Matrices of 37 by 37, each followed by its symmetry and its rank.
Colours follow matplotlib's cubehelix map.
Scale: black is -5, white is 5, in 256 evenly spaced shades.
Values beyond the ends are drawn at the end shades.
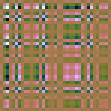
symmetric, rank one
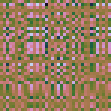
neither, rank two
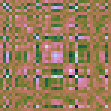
symmetric, rank three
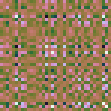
symmetric, rank two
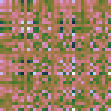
symmetric, rank three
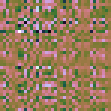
neither, rank three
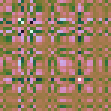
symmetric, rank two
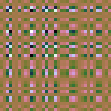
symmetric, rank one
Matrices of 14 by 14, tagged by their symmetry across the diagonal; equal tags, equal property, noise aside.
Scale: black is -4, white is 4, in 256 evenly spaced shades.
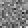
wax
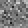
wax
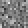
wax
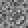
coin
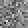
wax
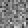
wax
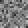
coin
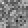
coin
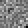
coin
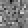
wax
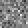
wax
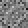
coin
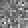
coin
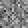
wax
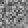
coin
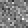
wax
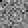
coin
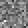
wax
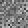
coin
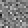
wax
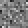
coin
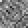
coin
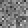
coin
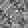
coin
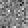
wax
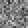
wax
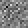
coin
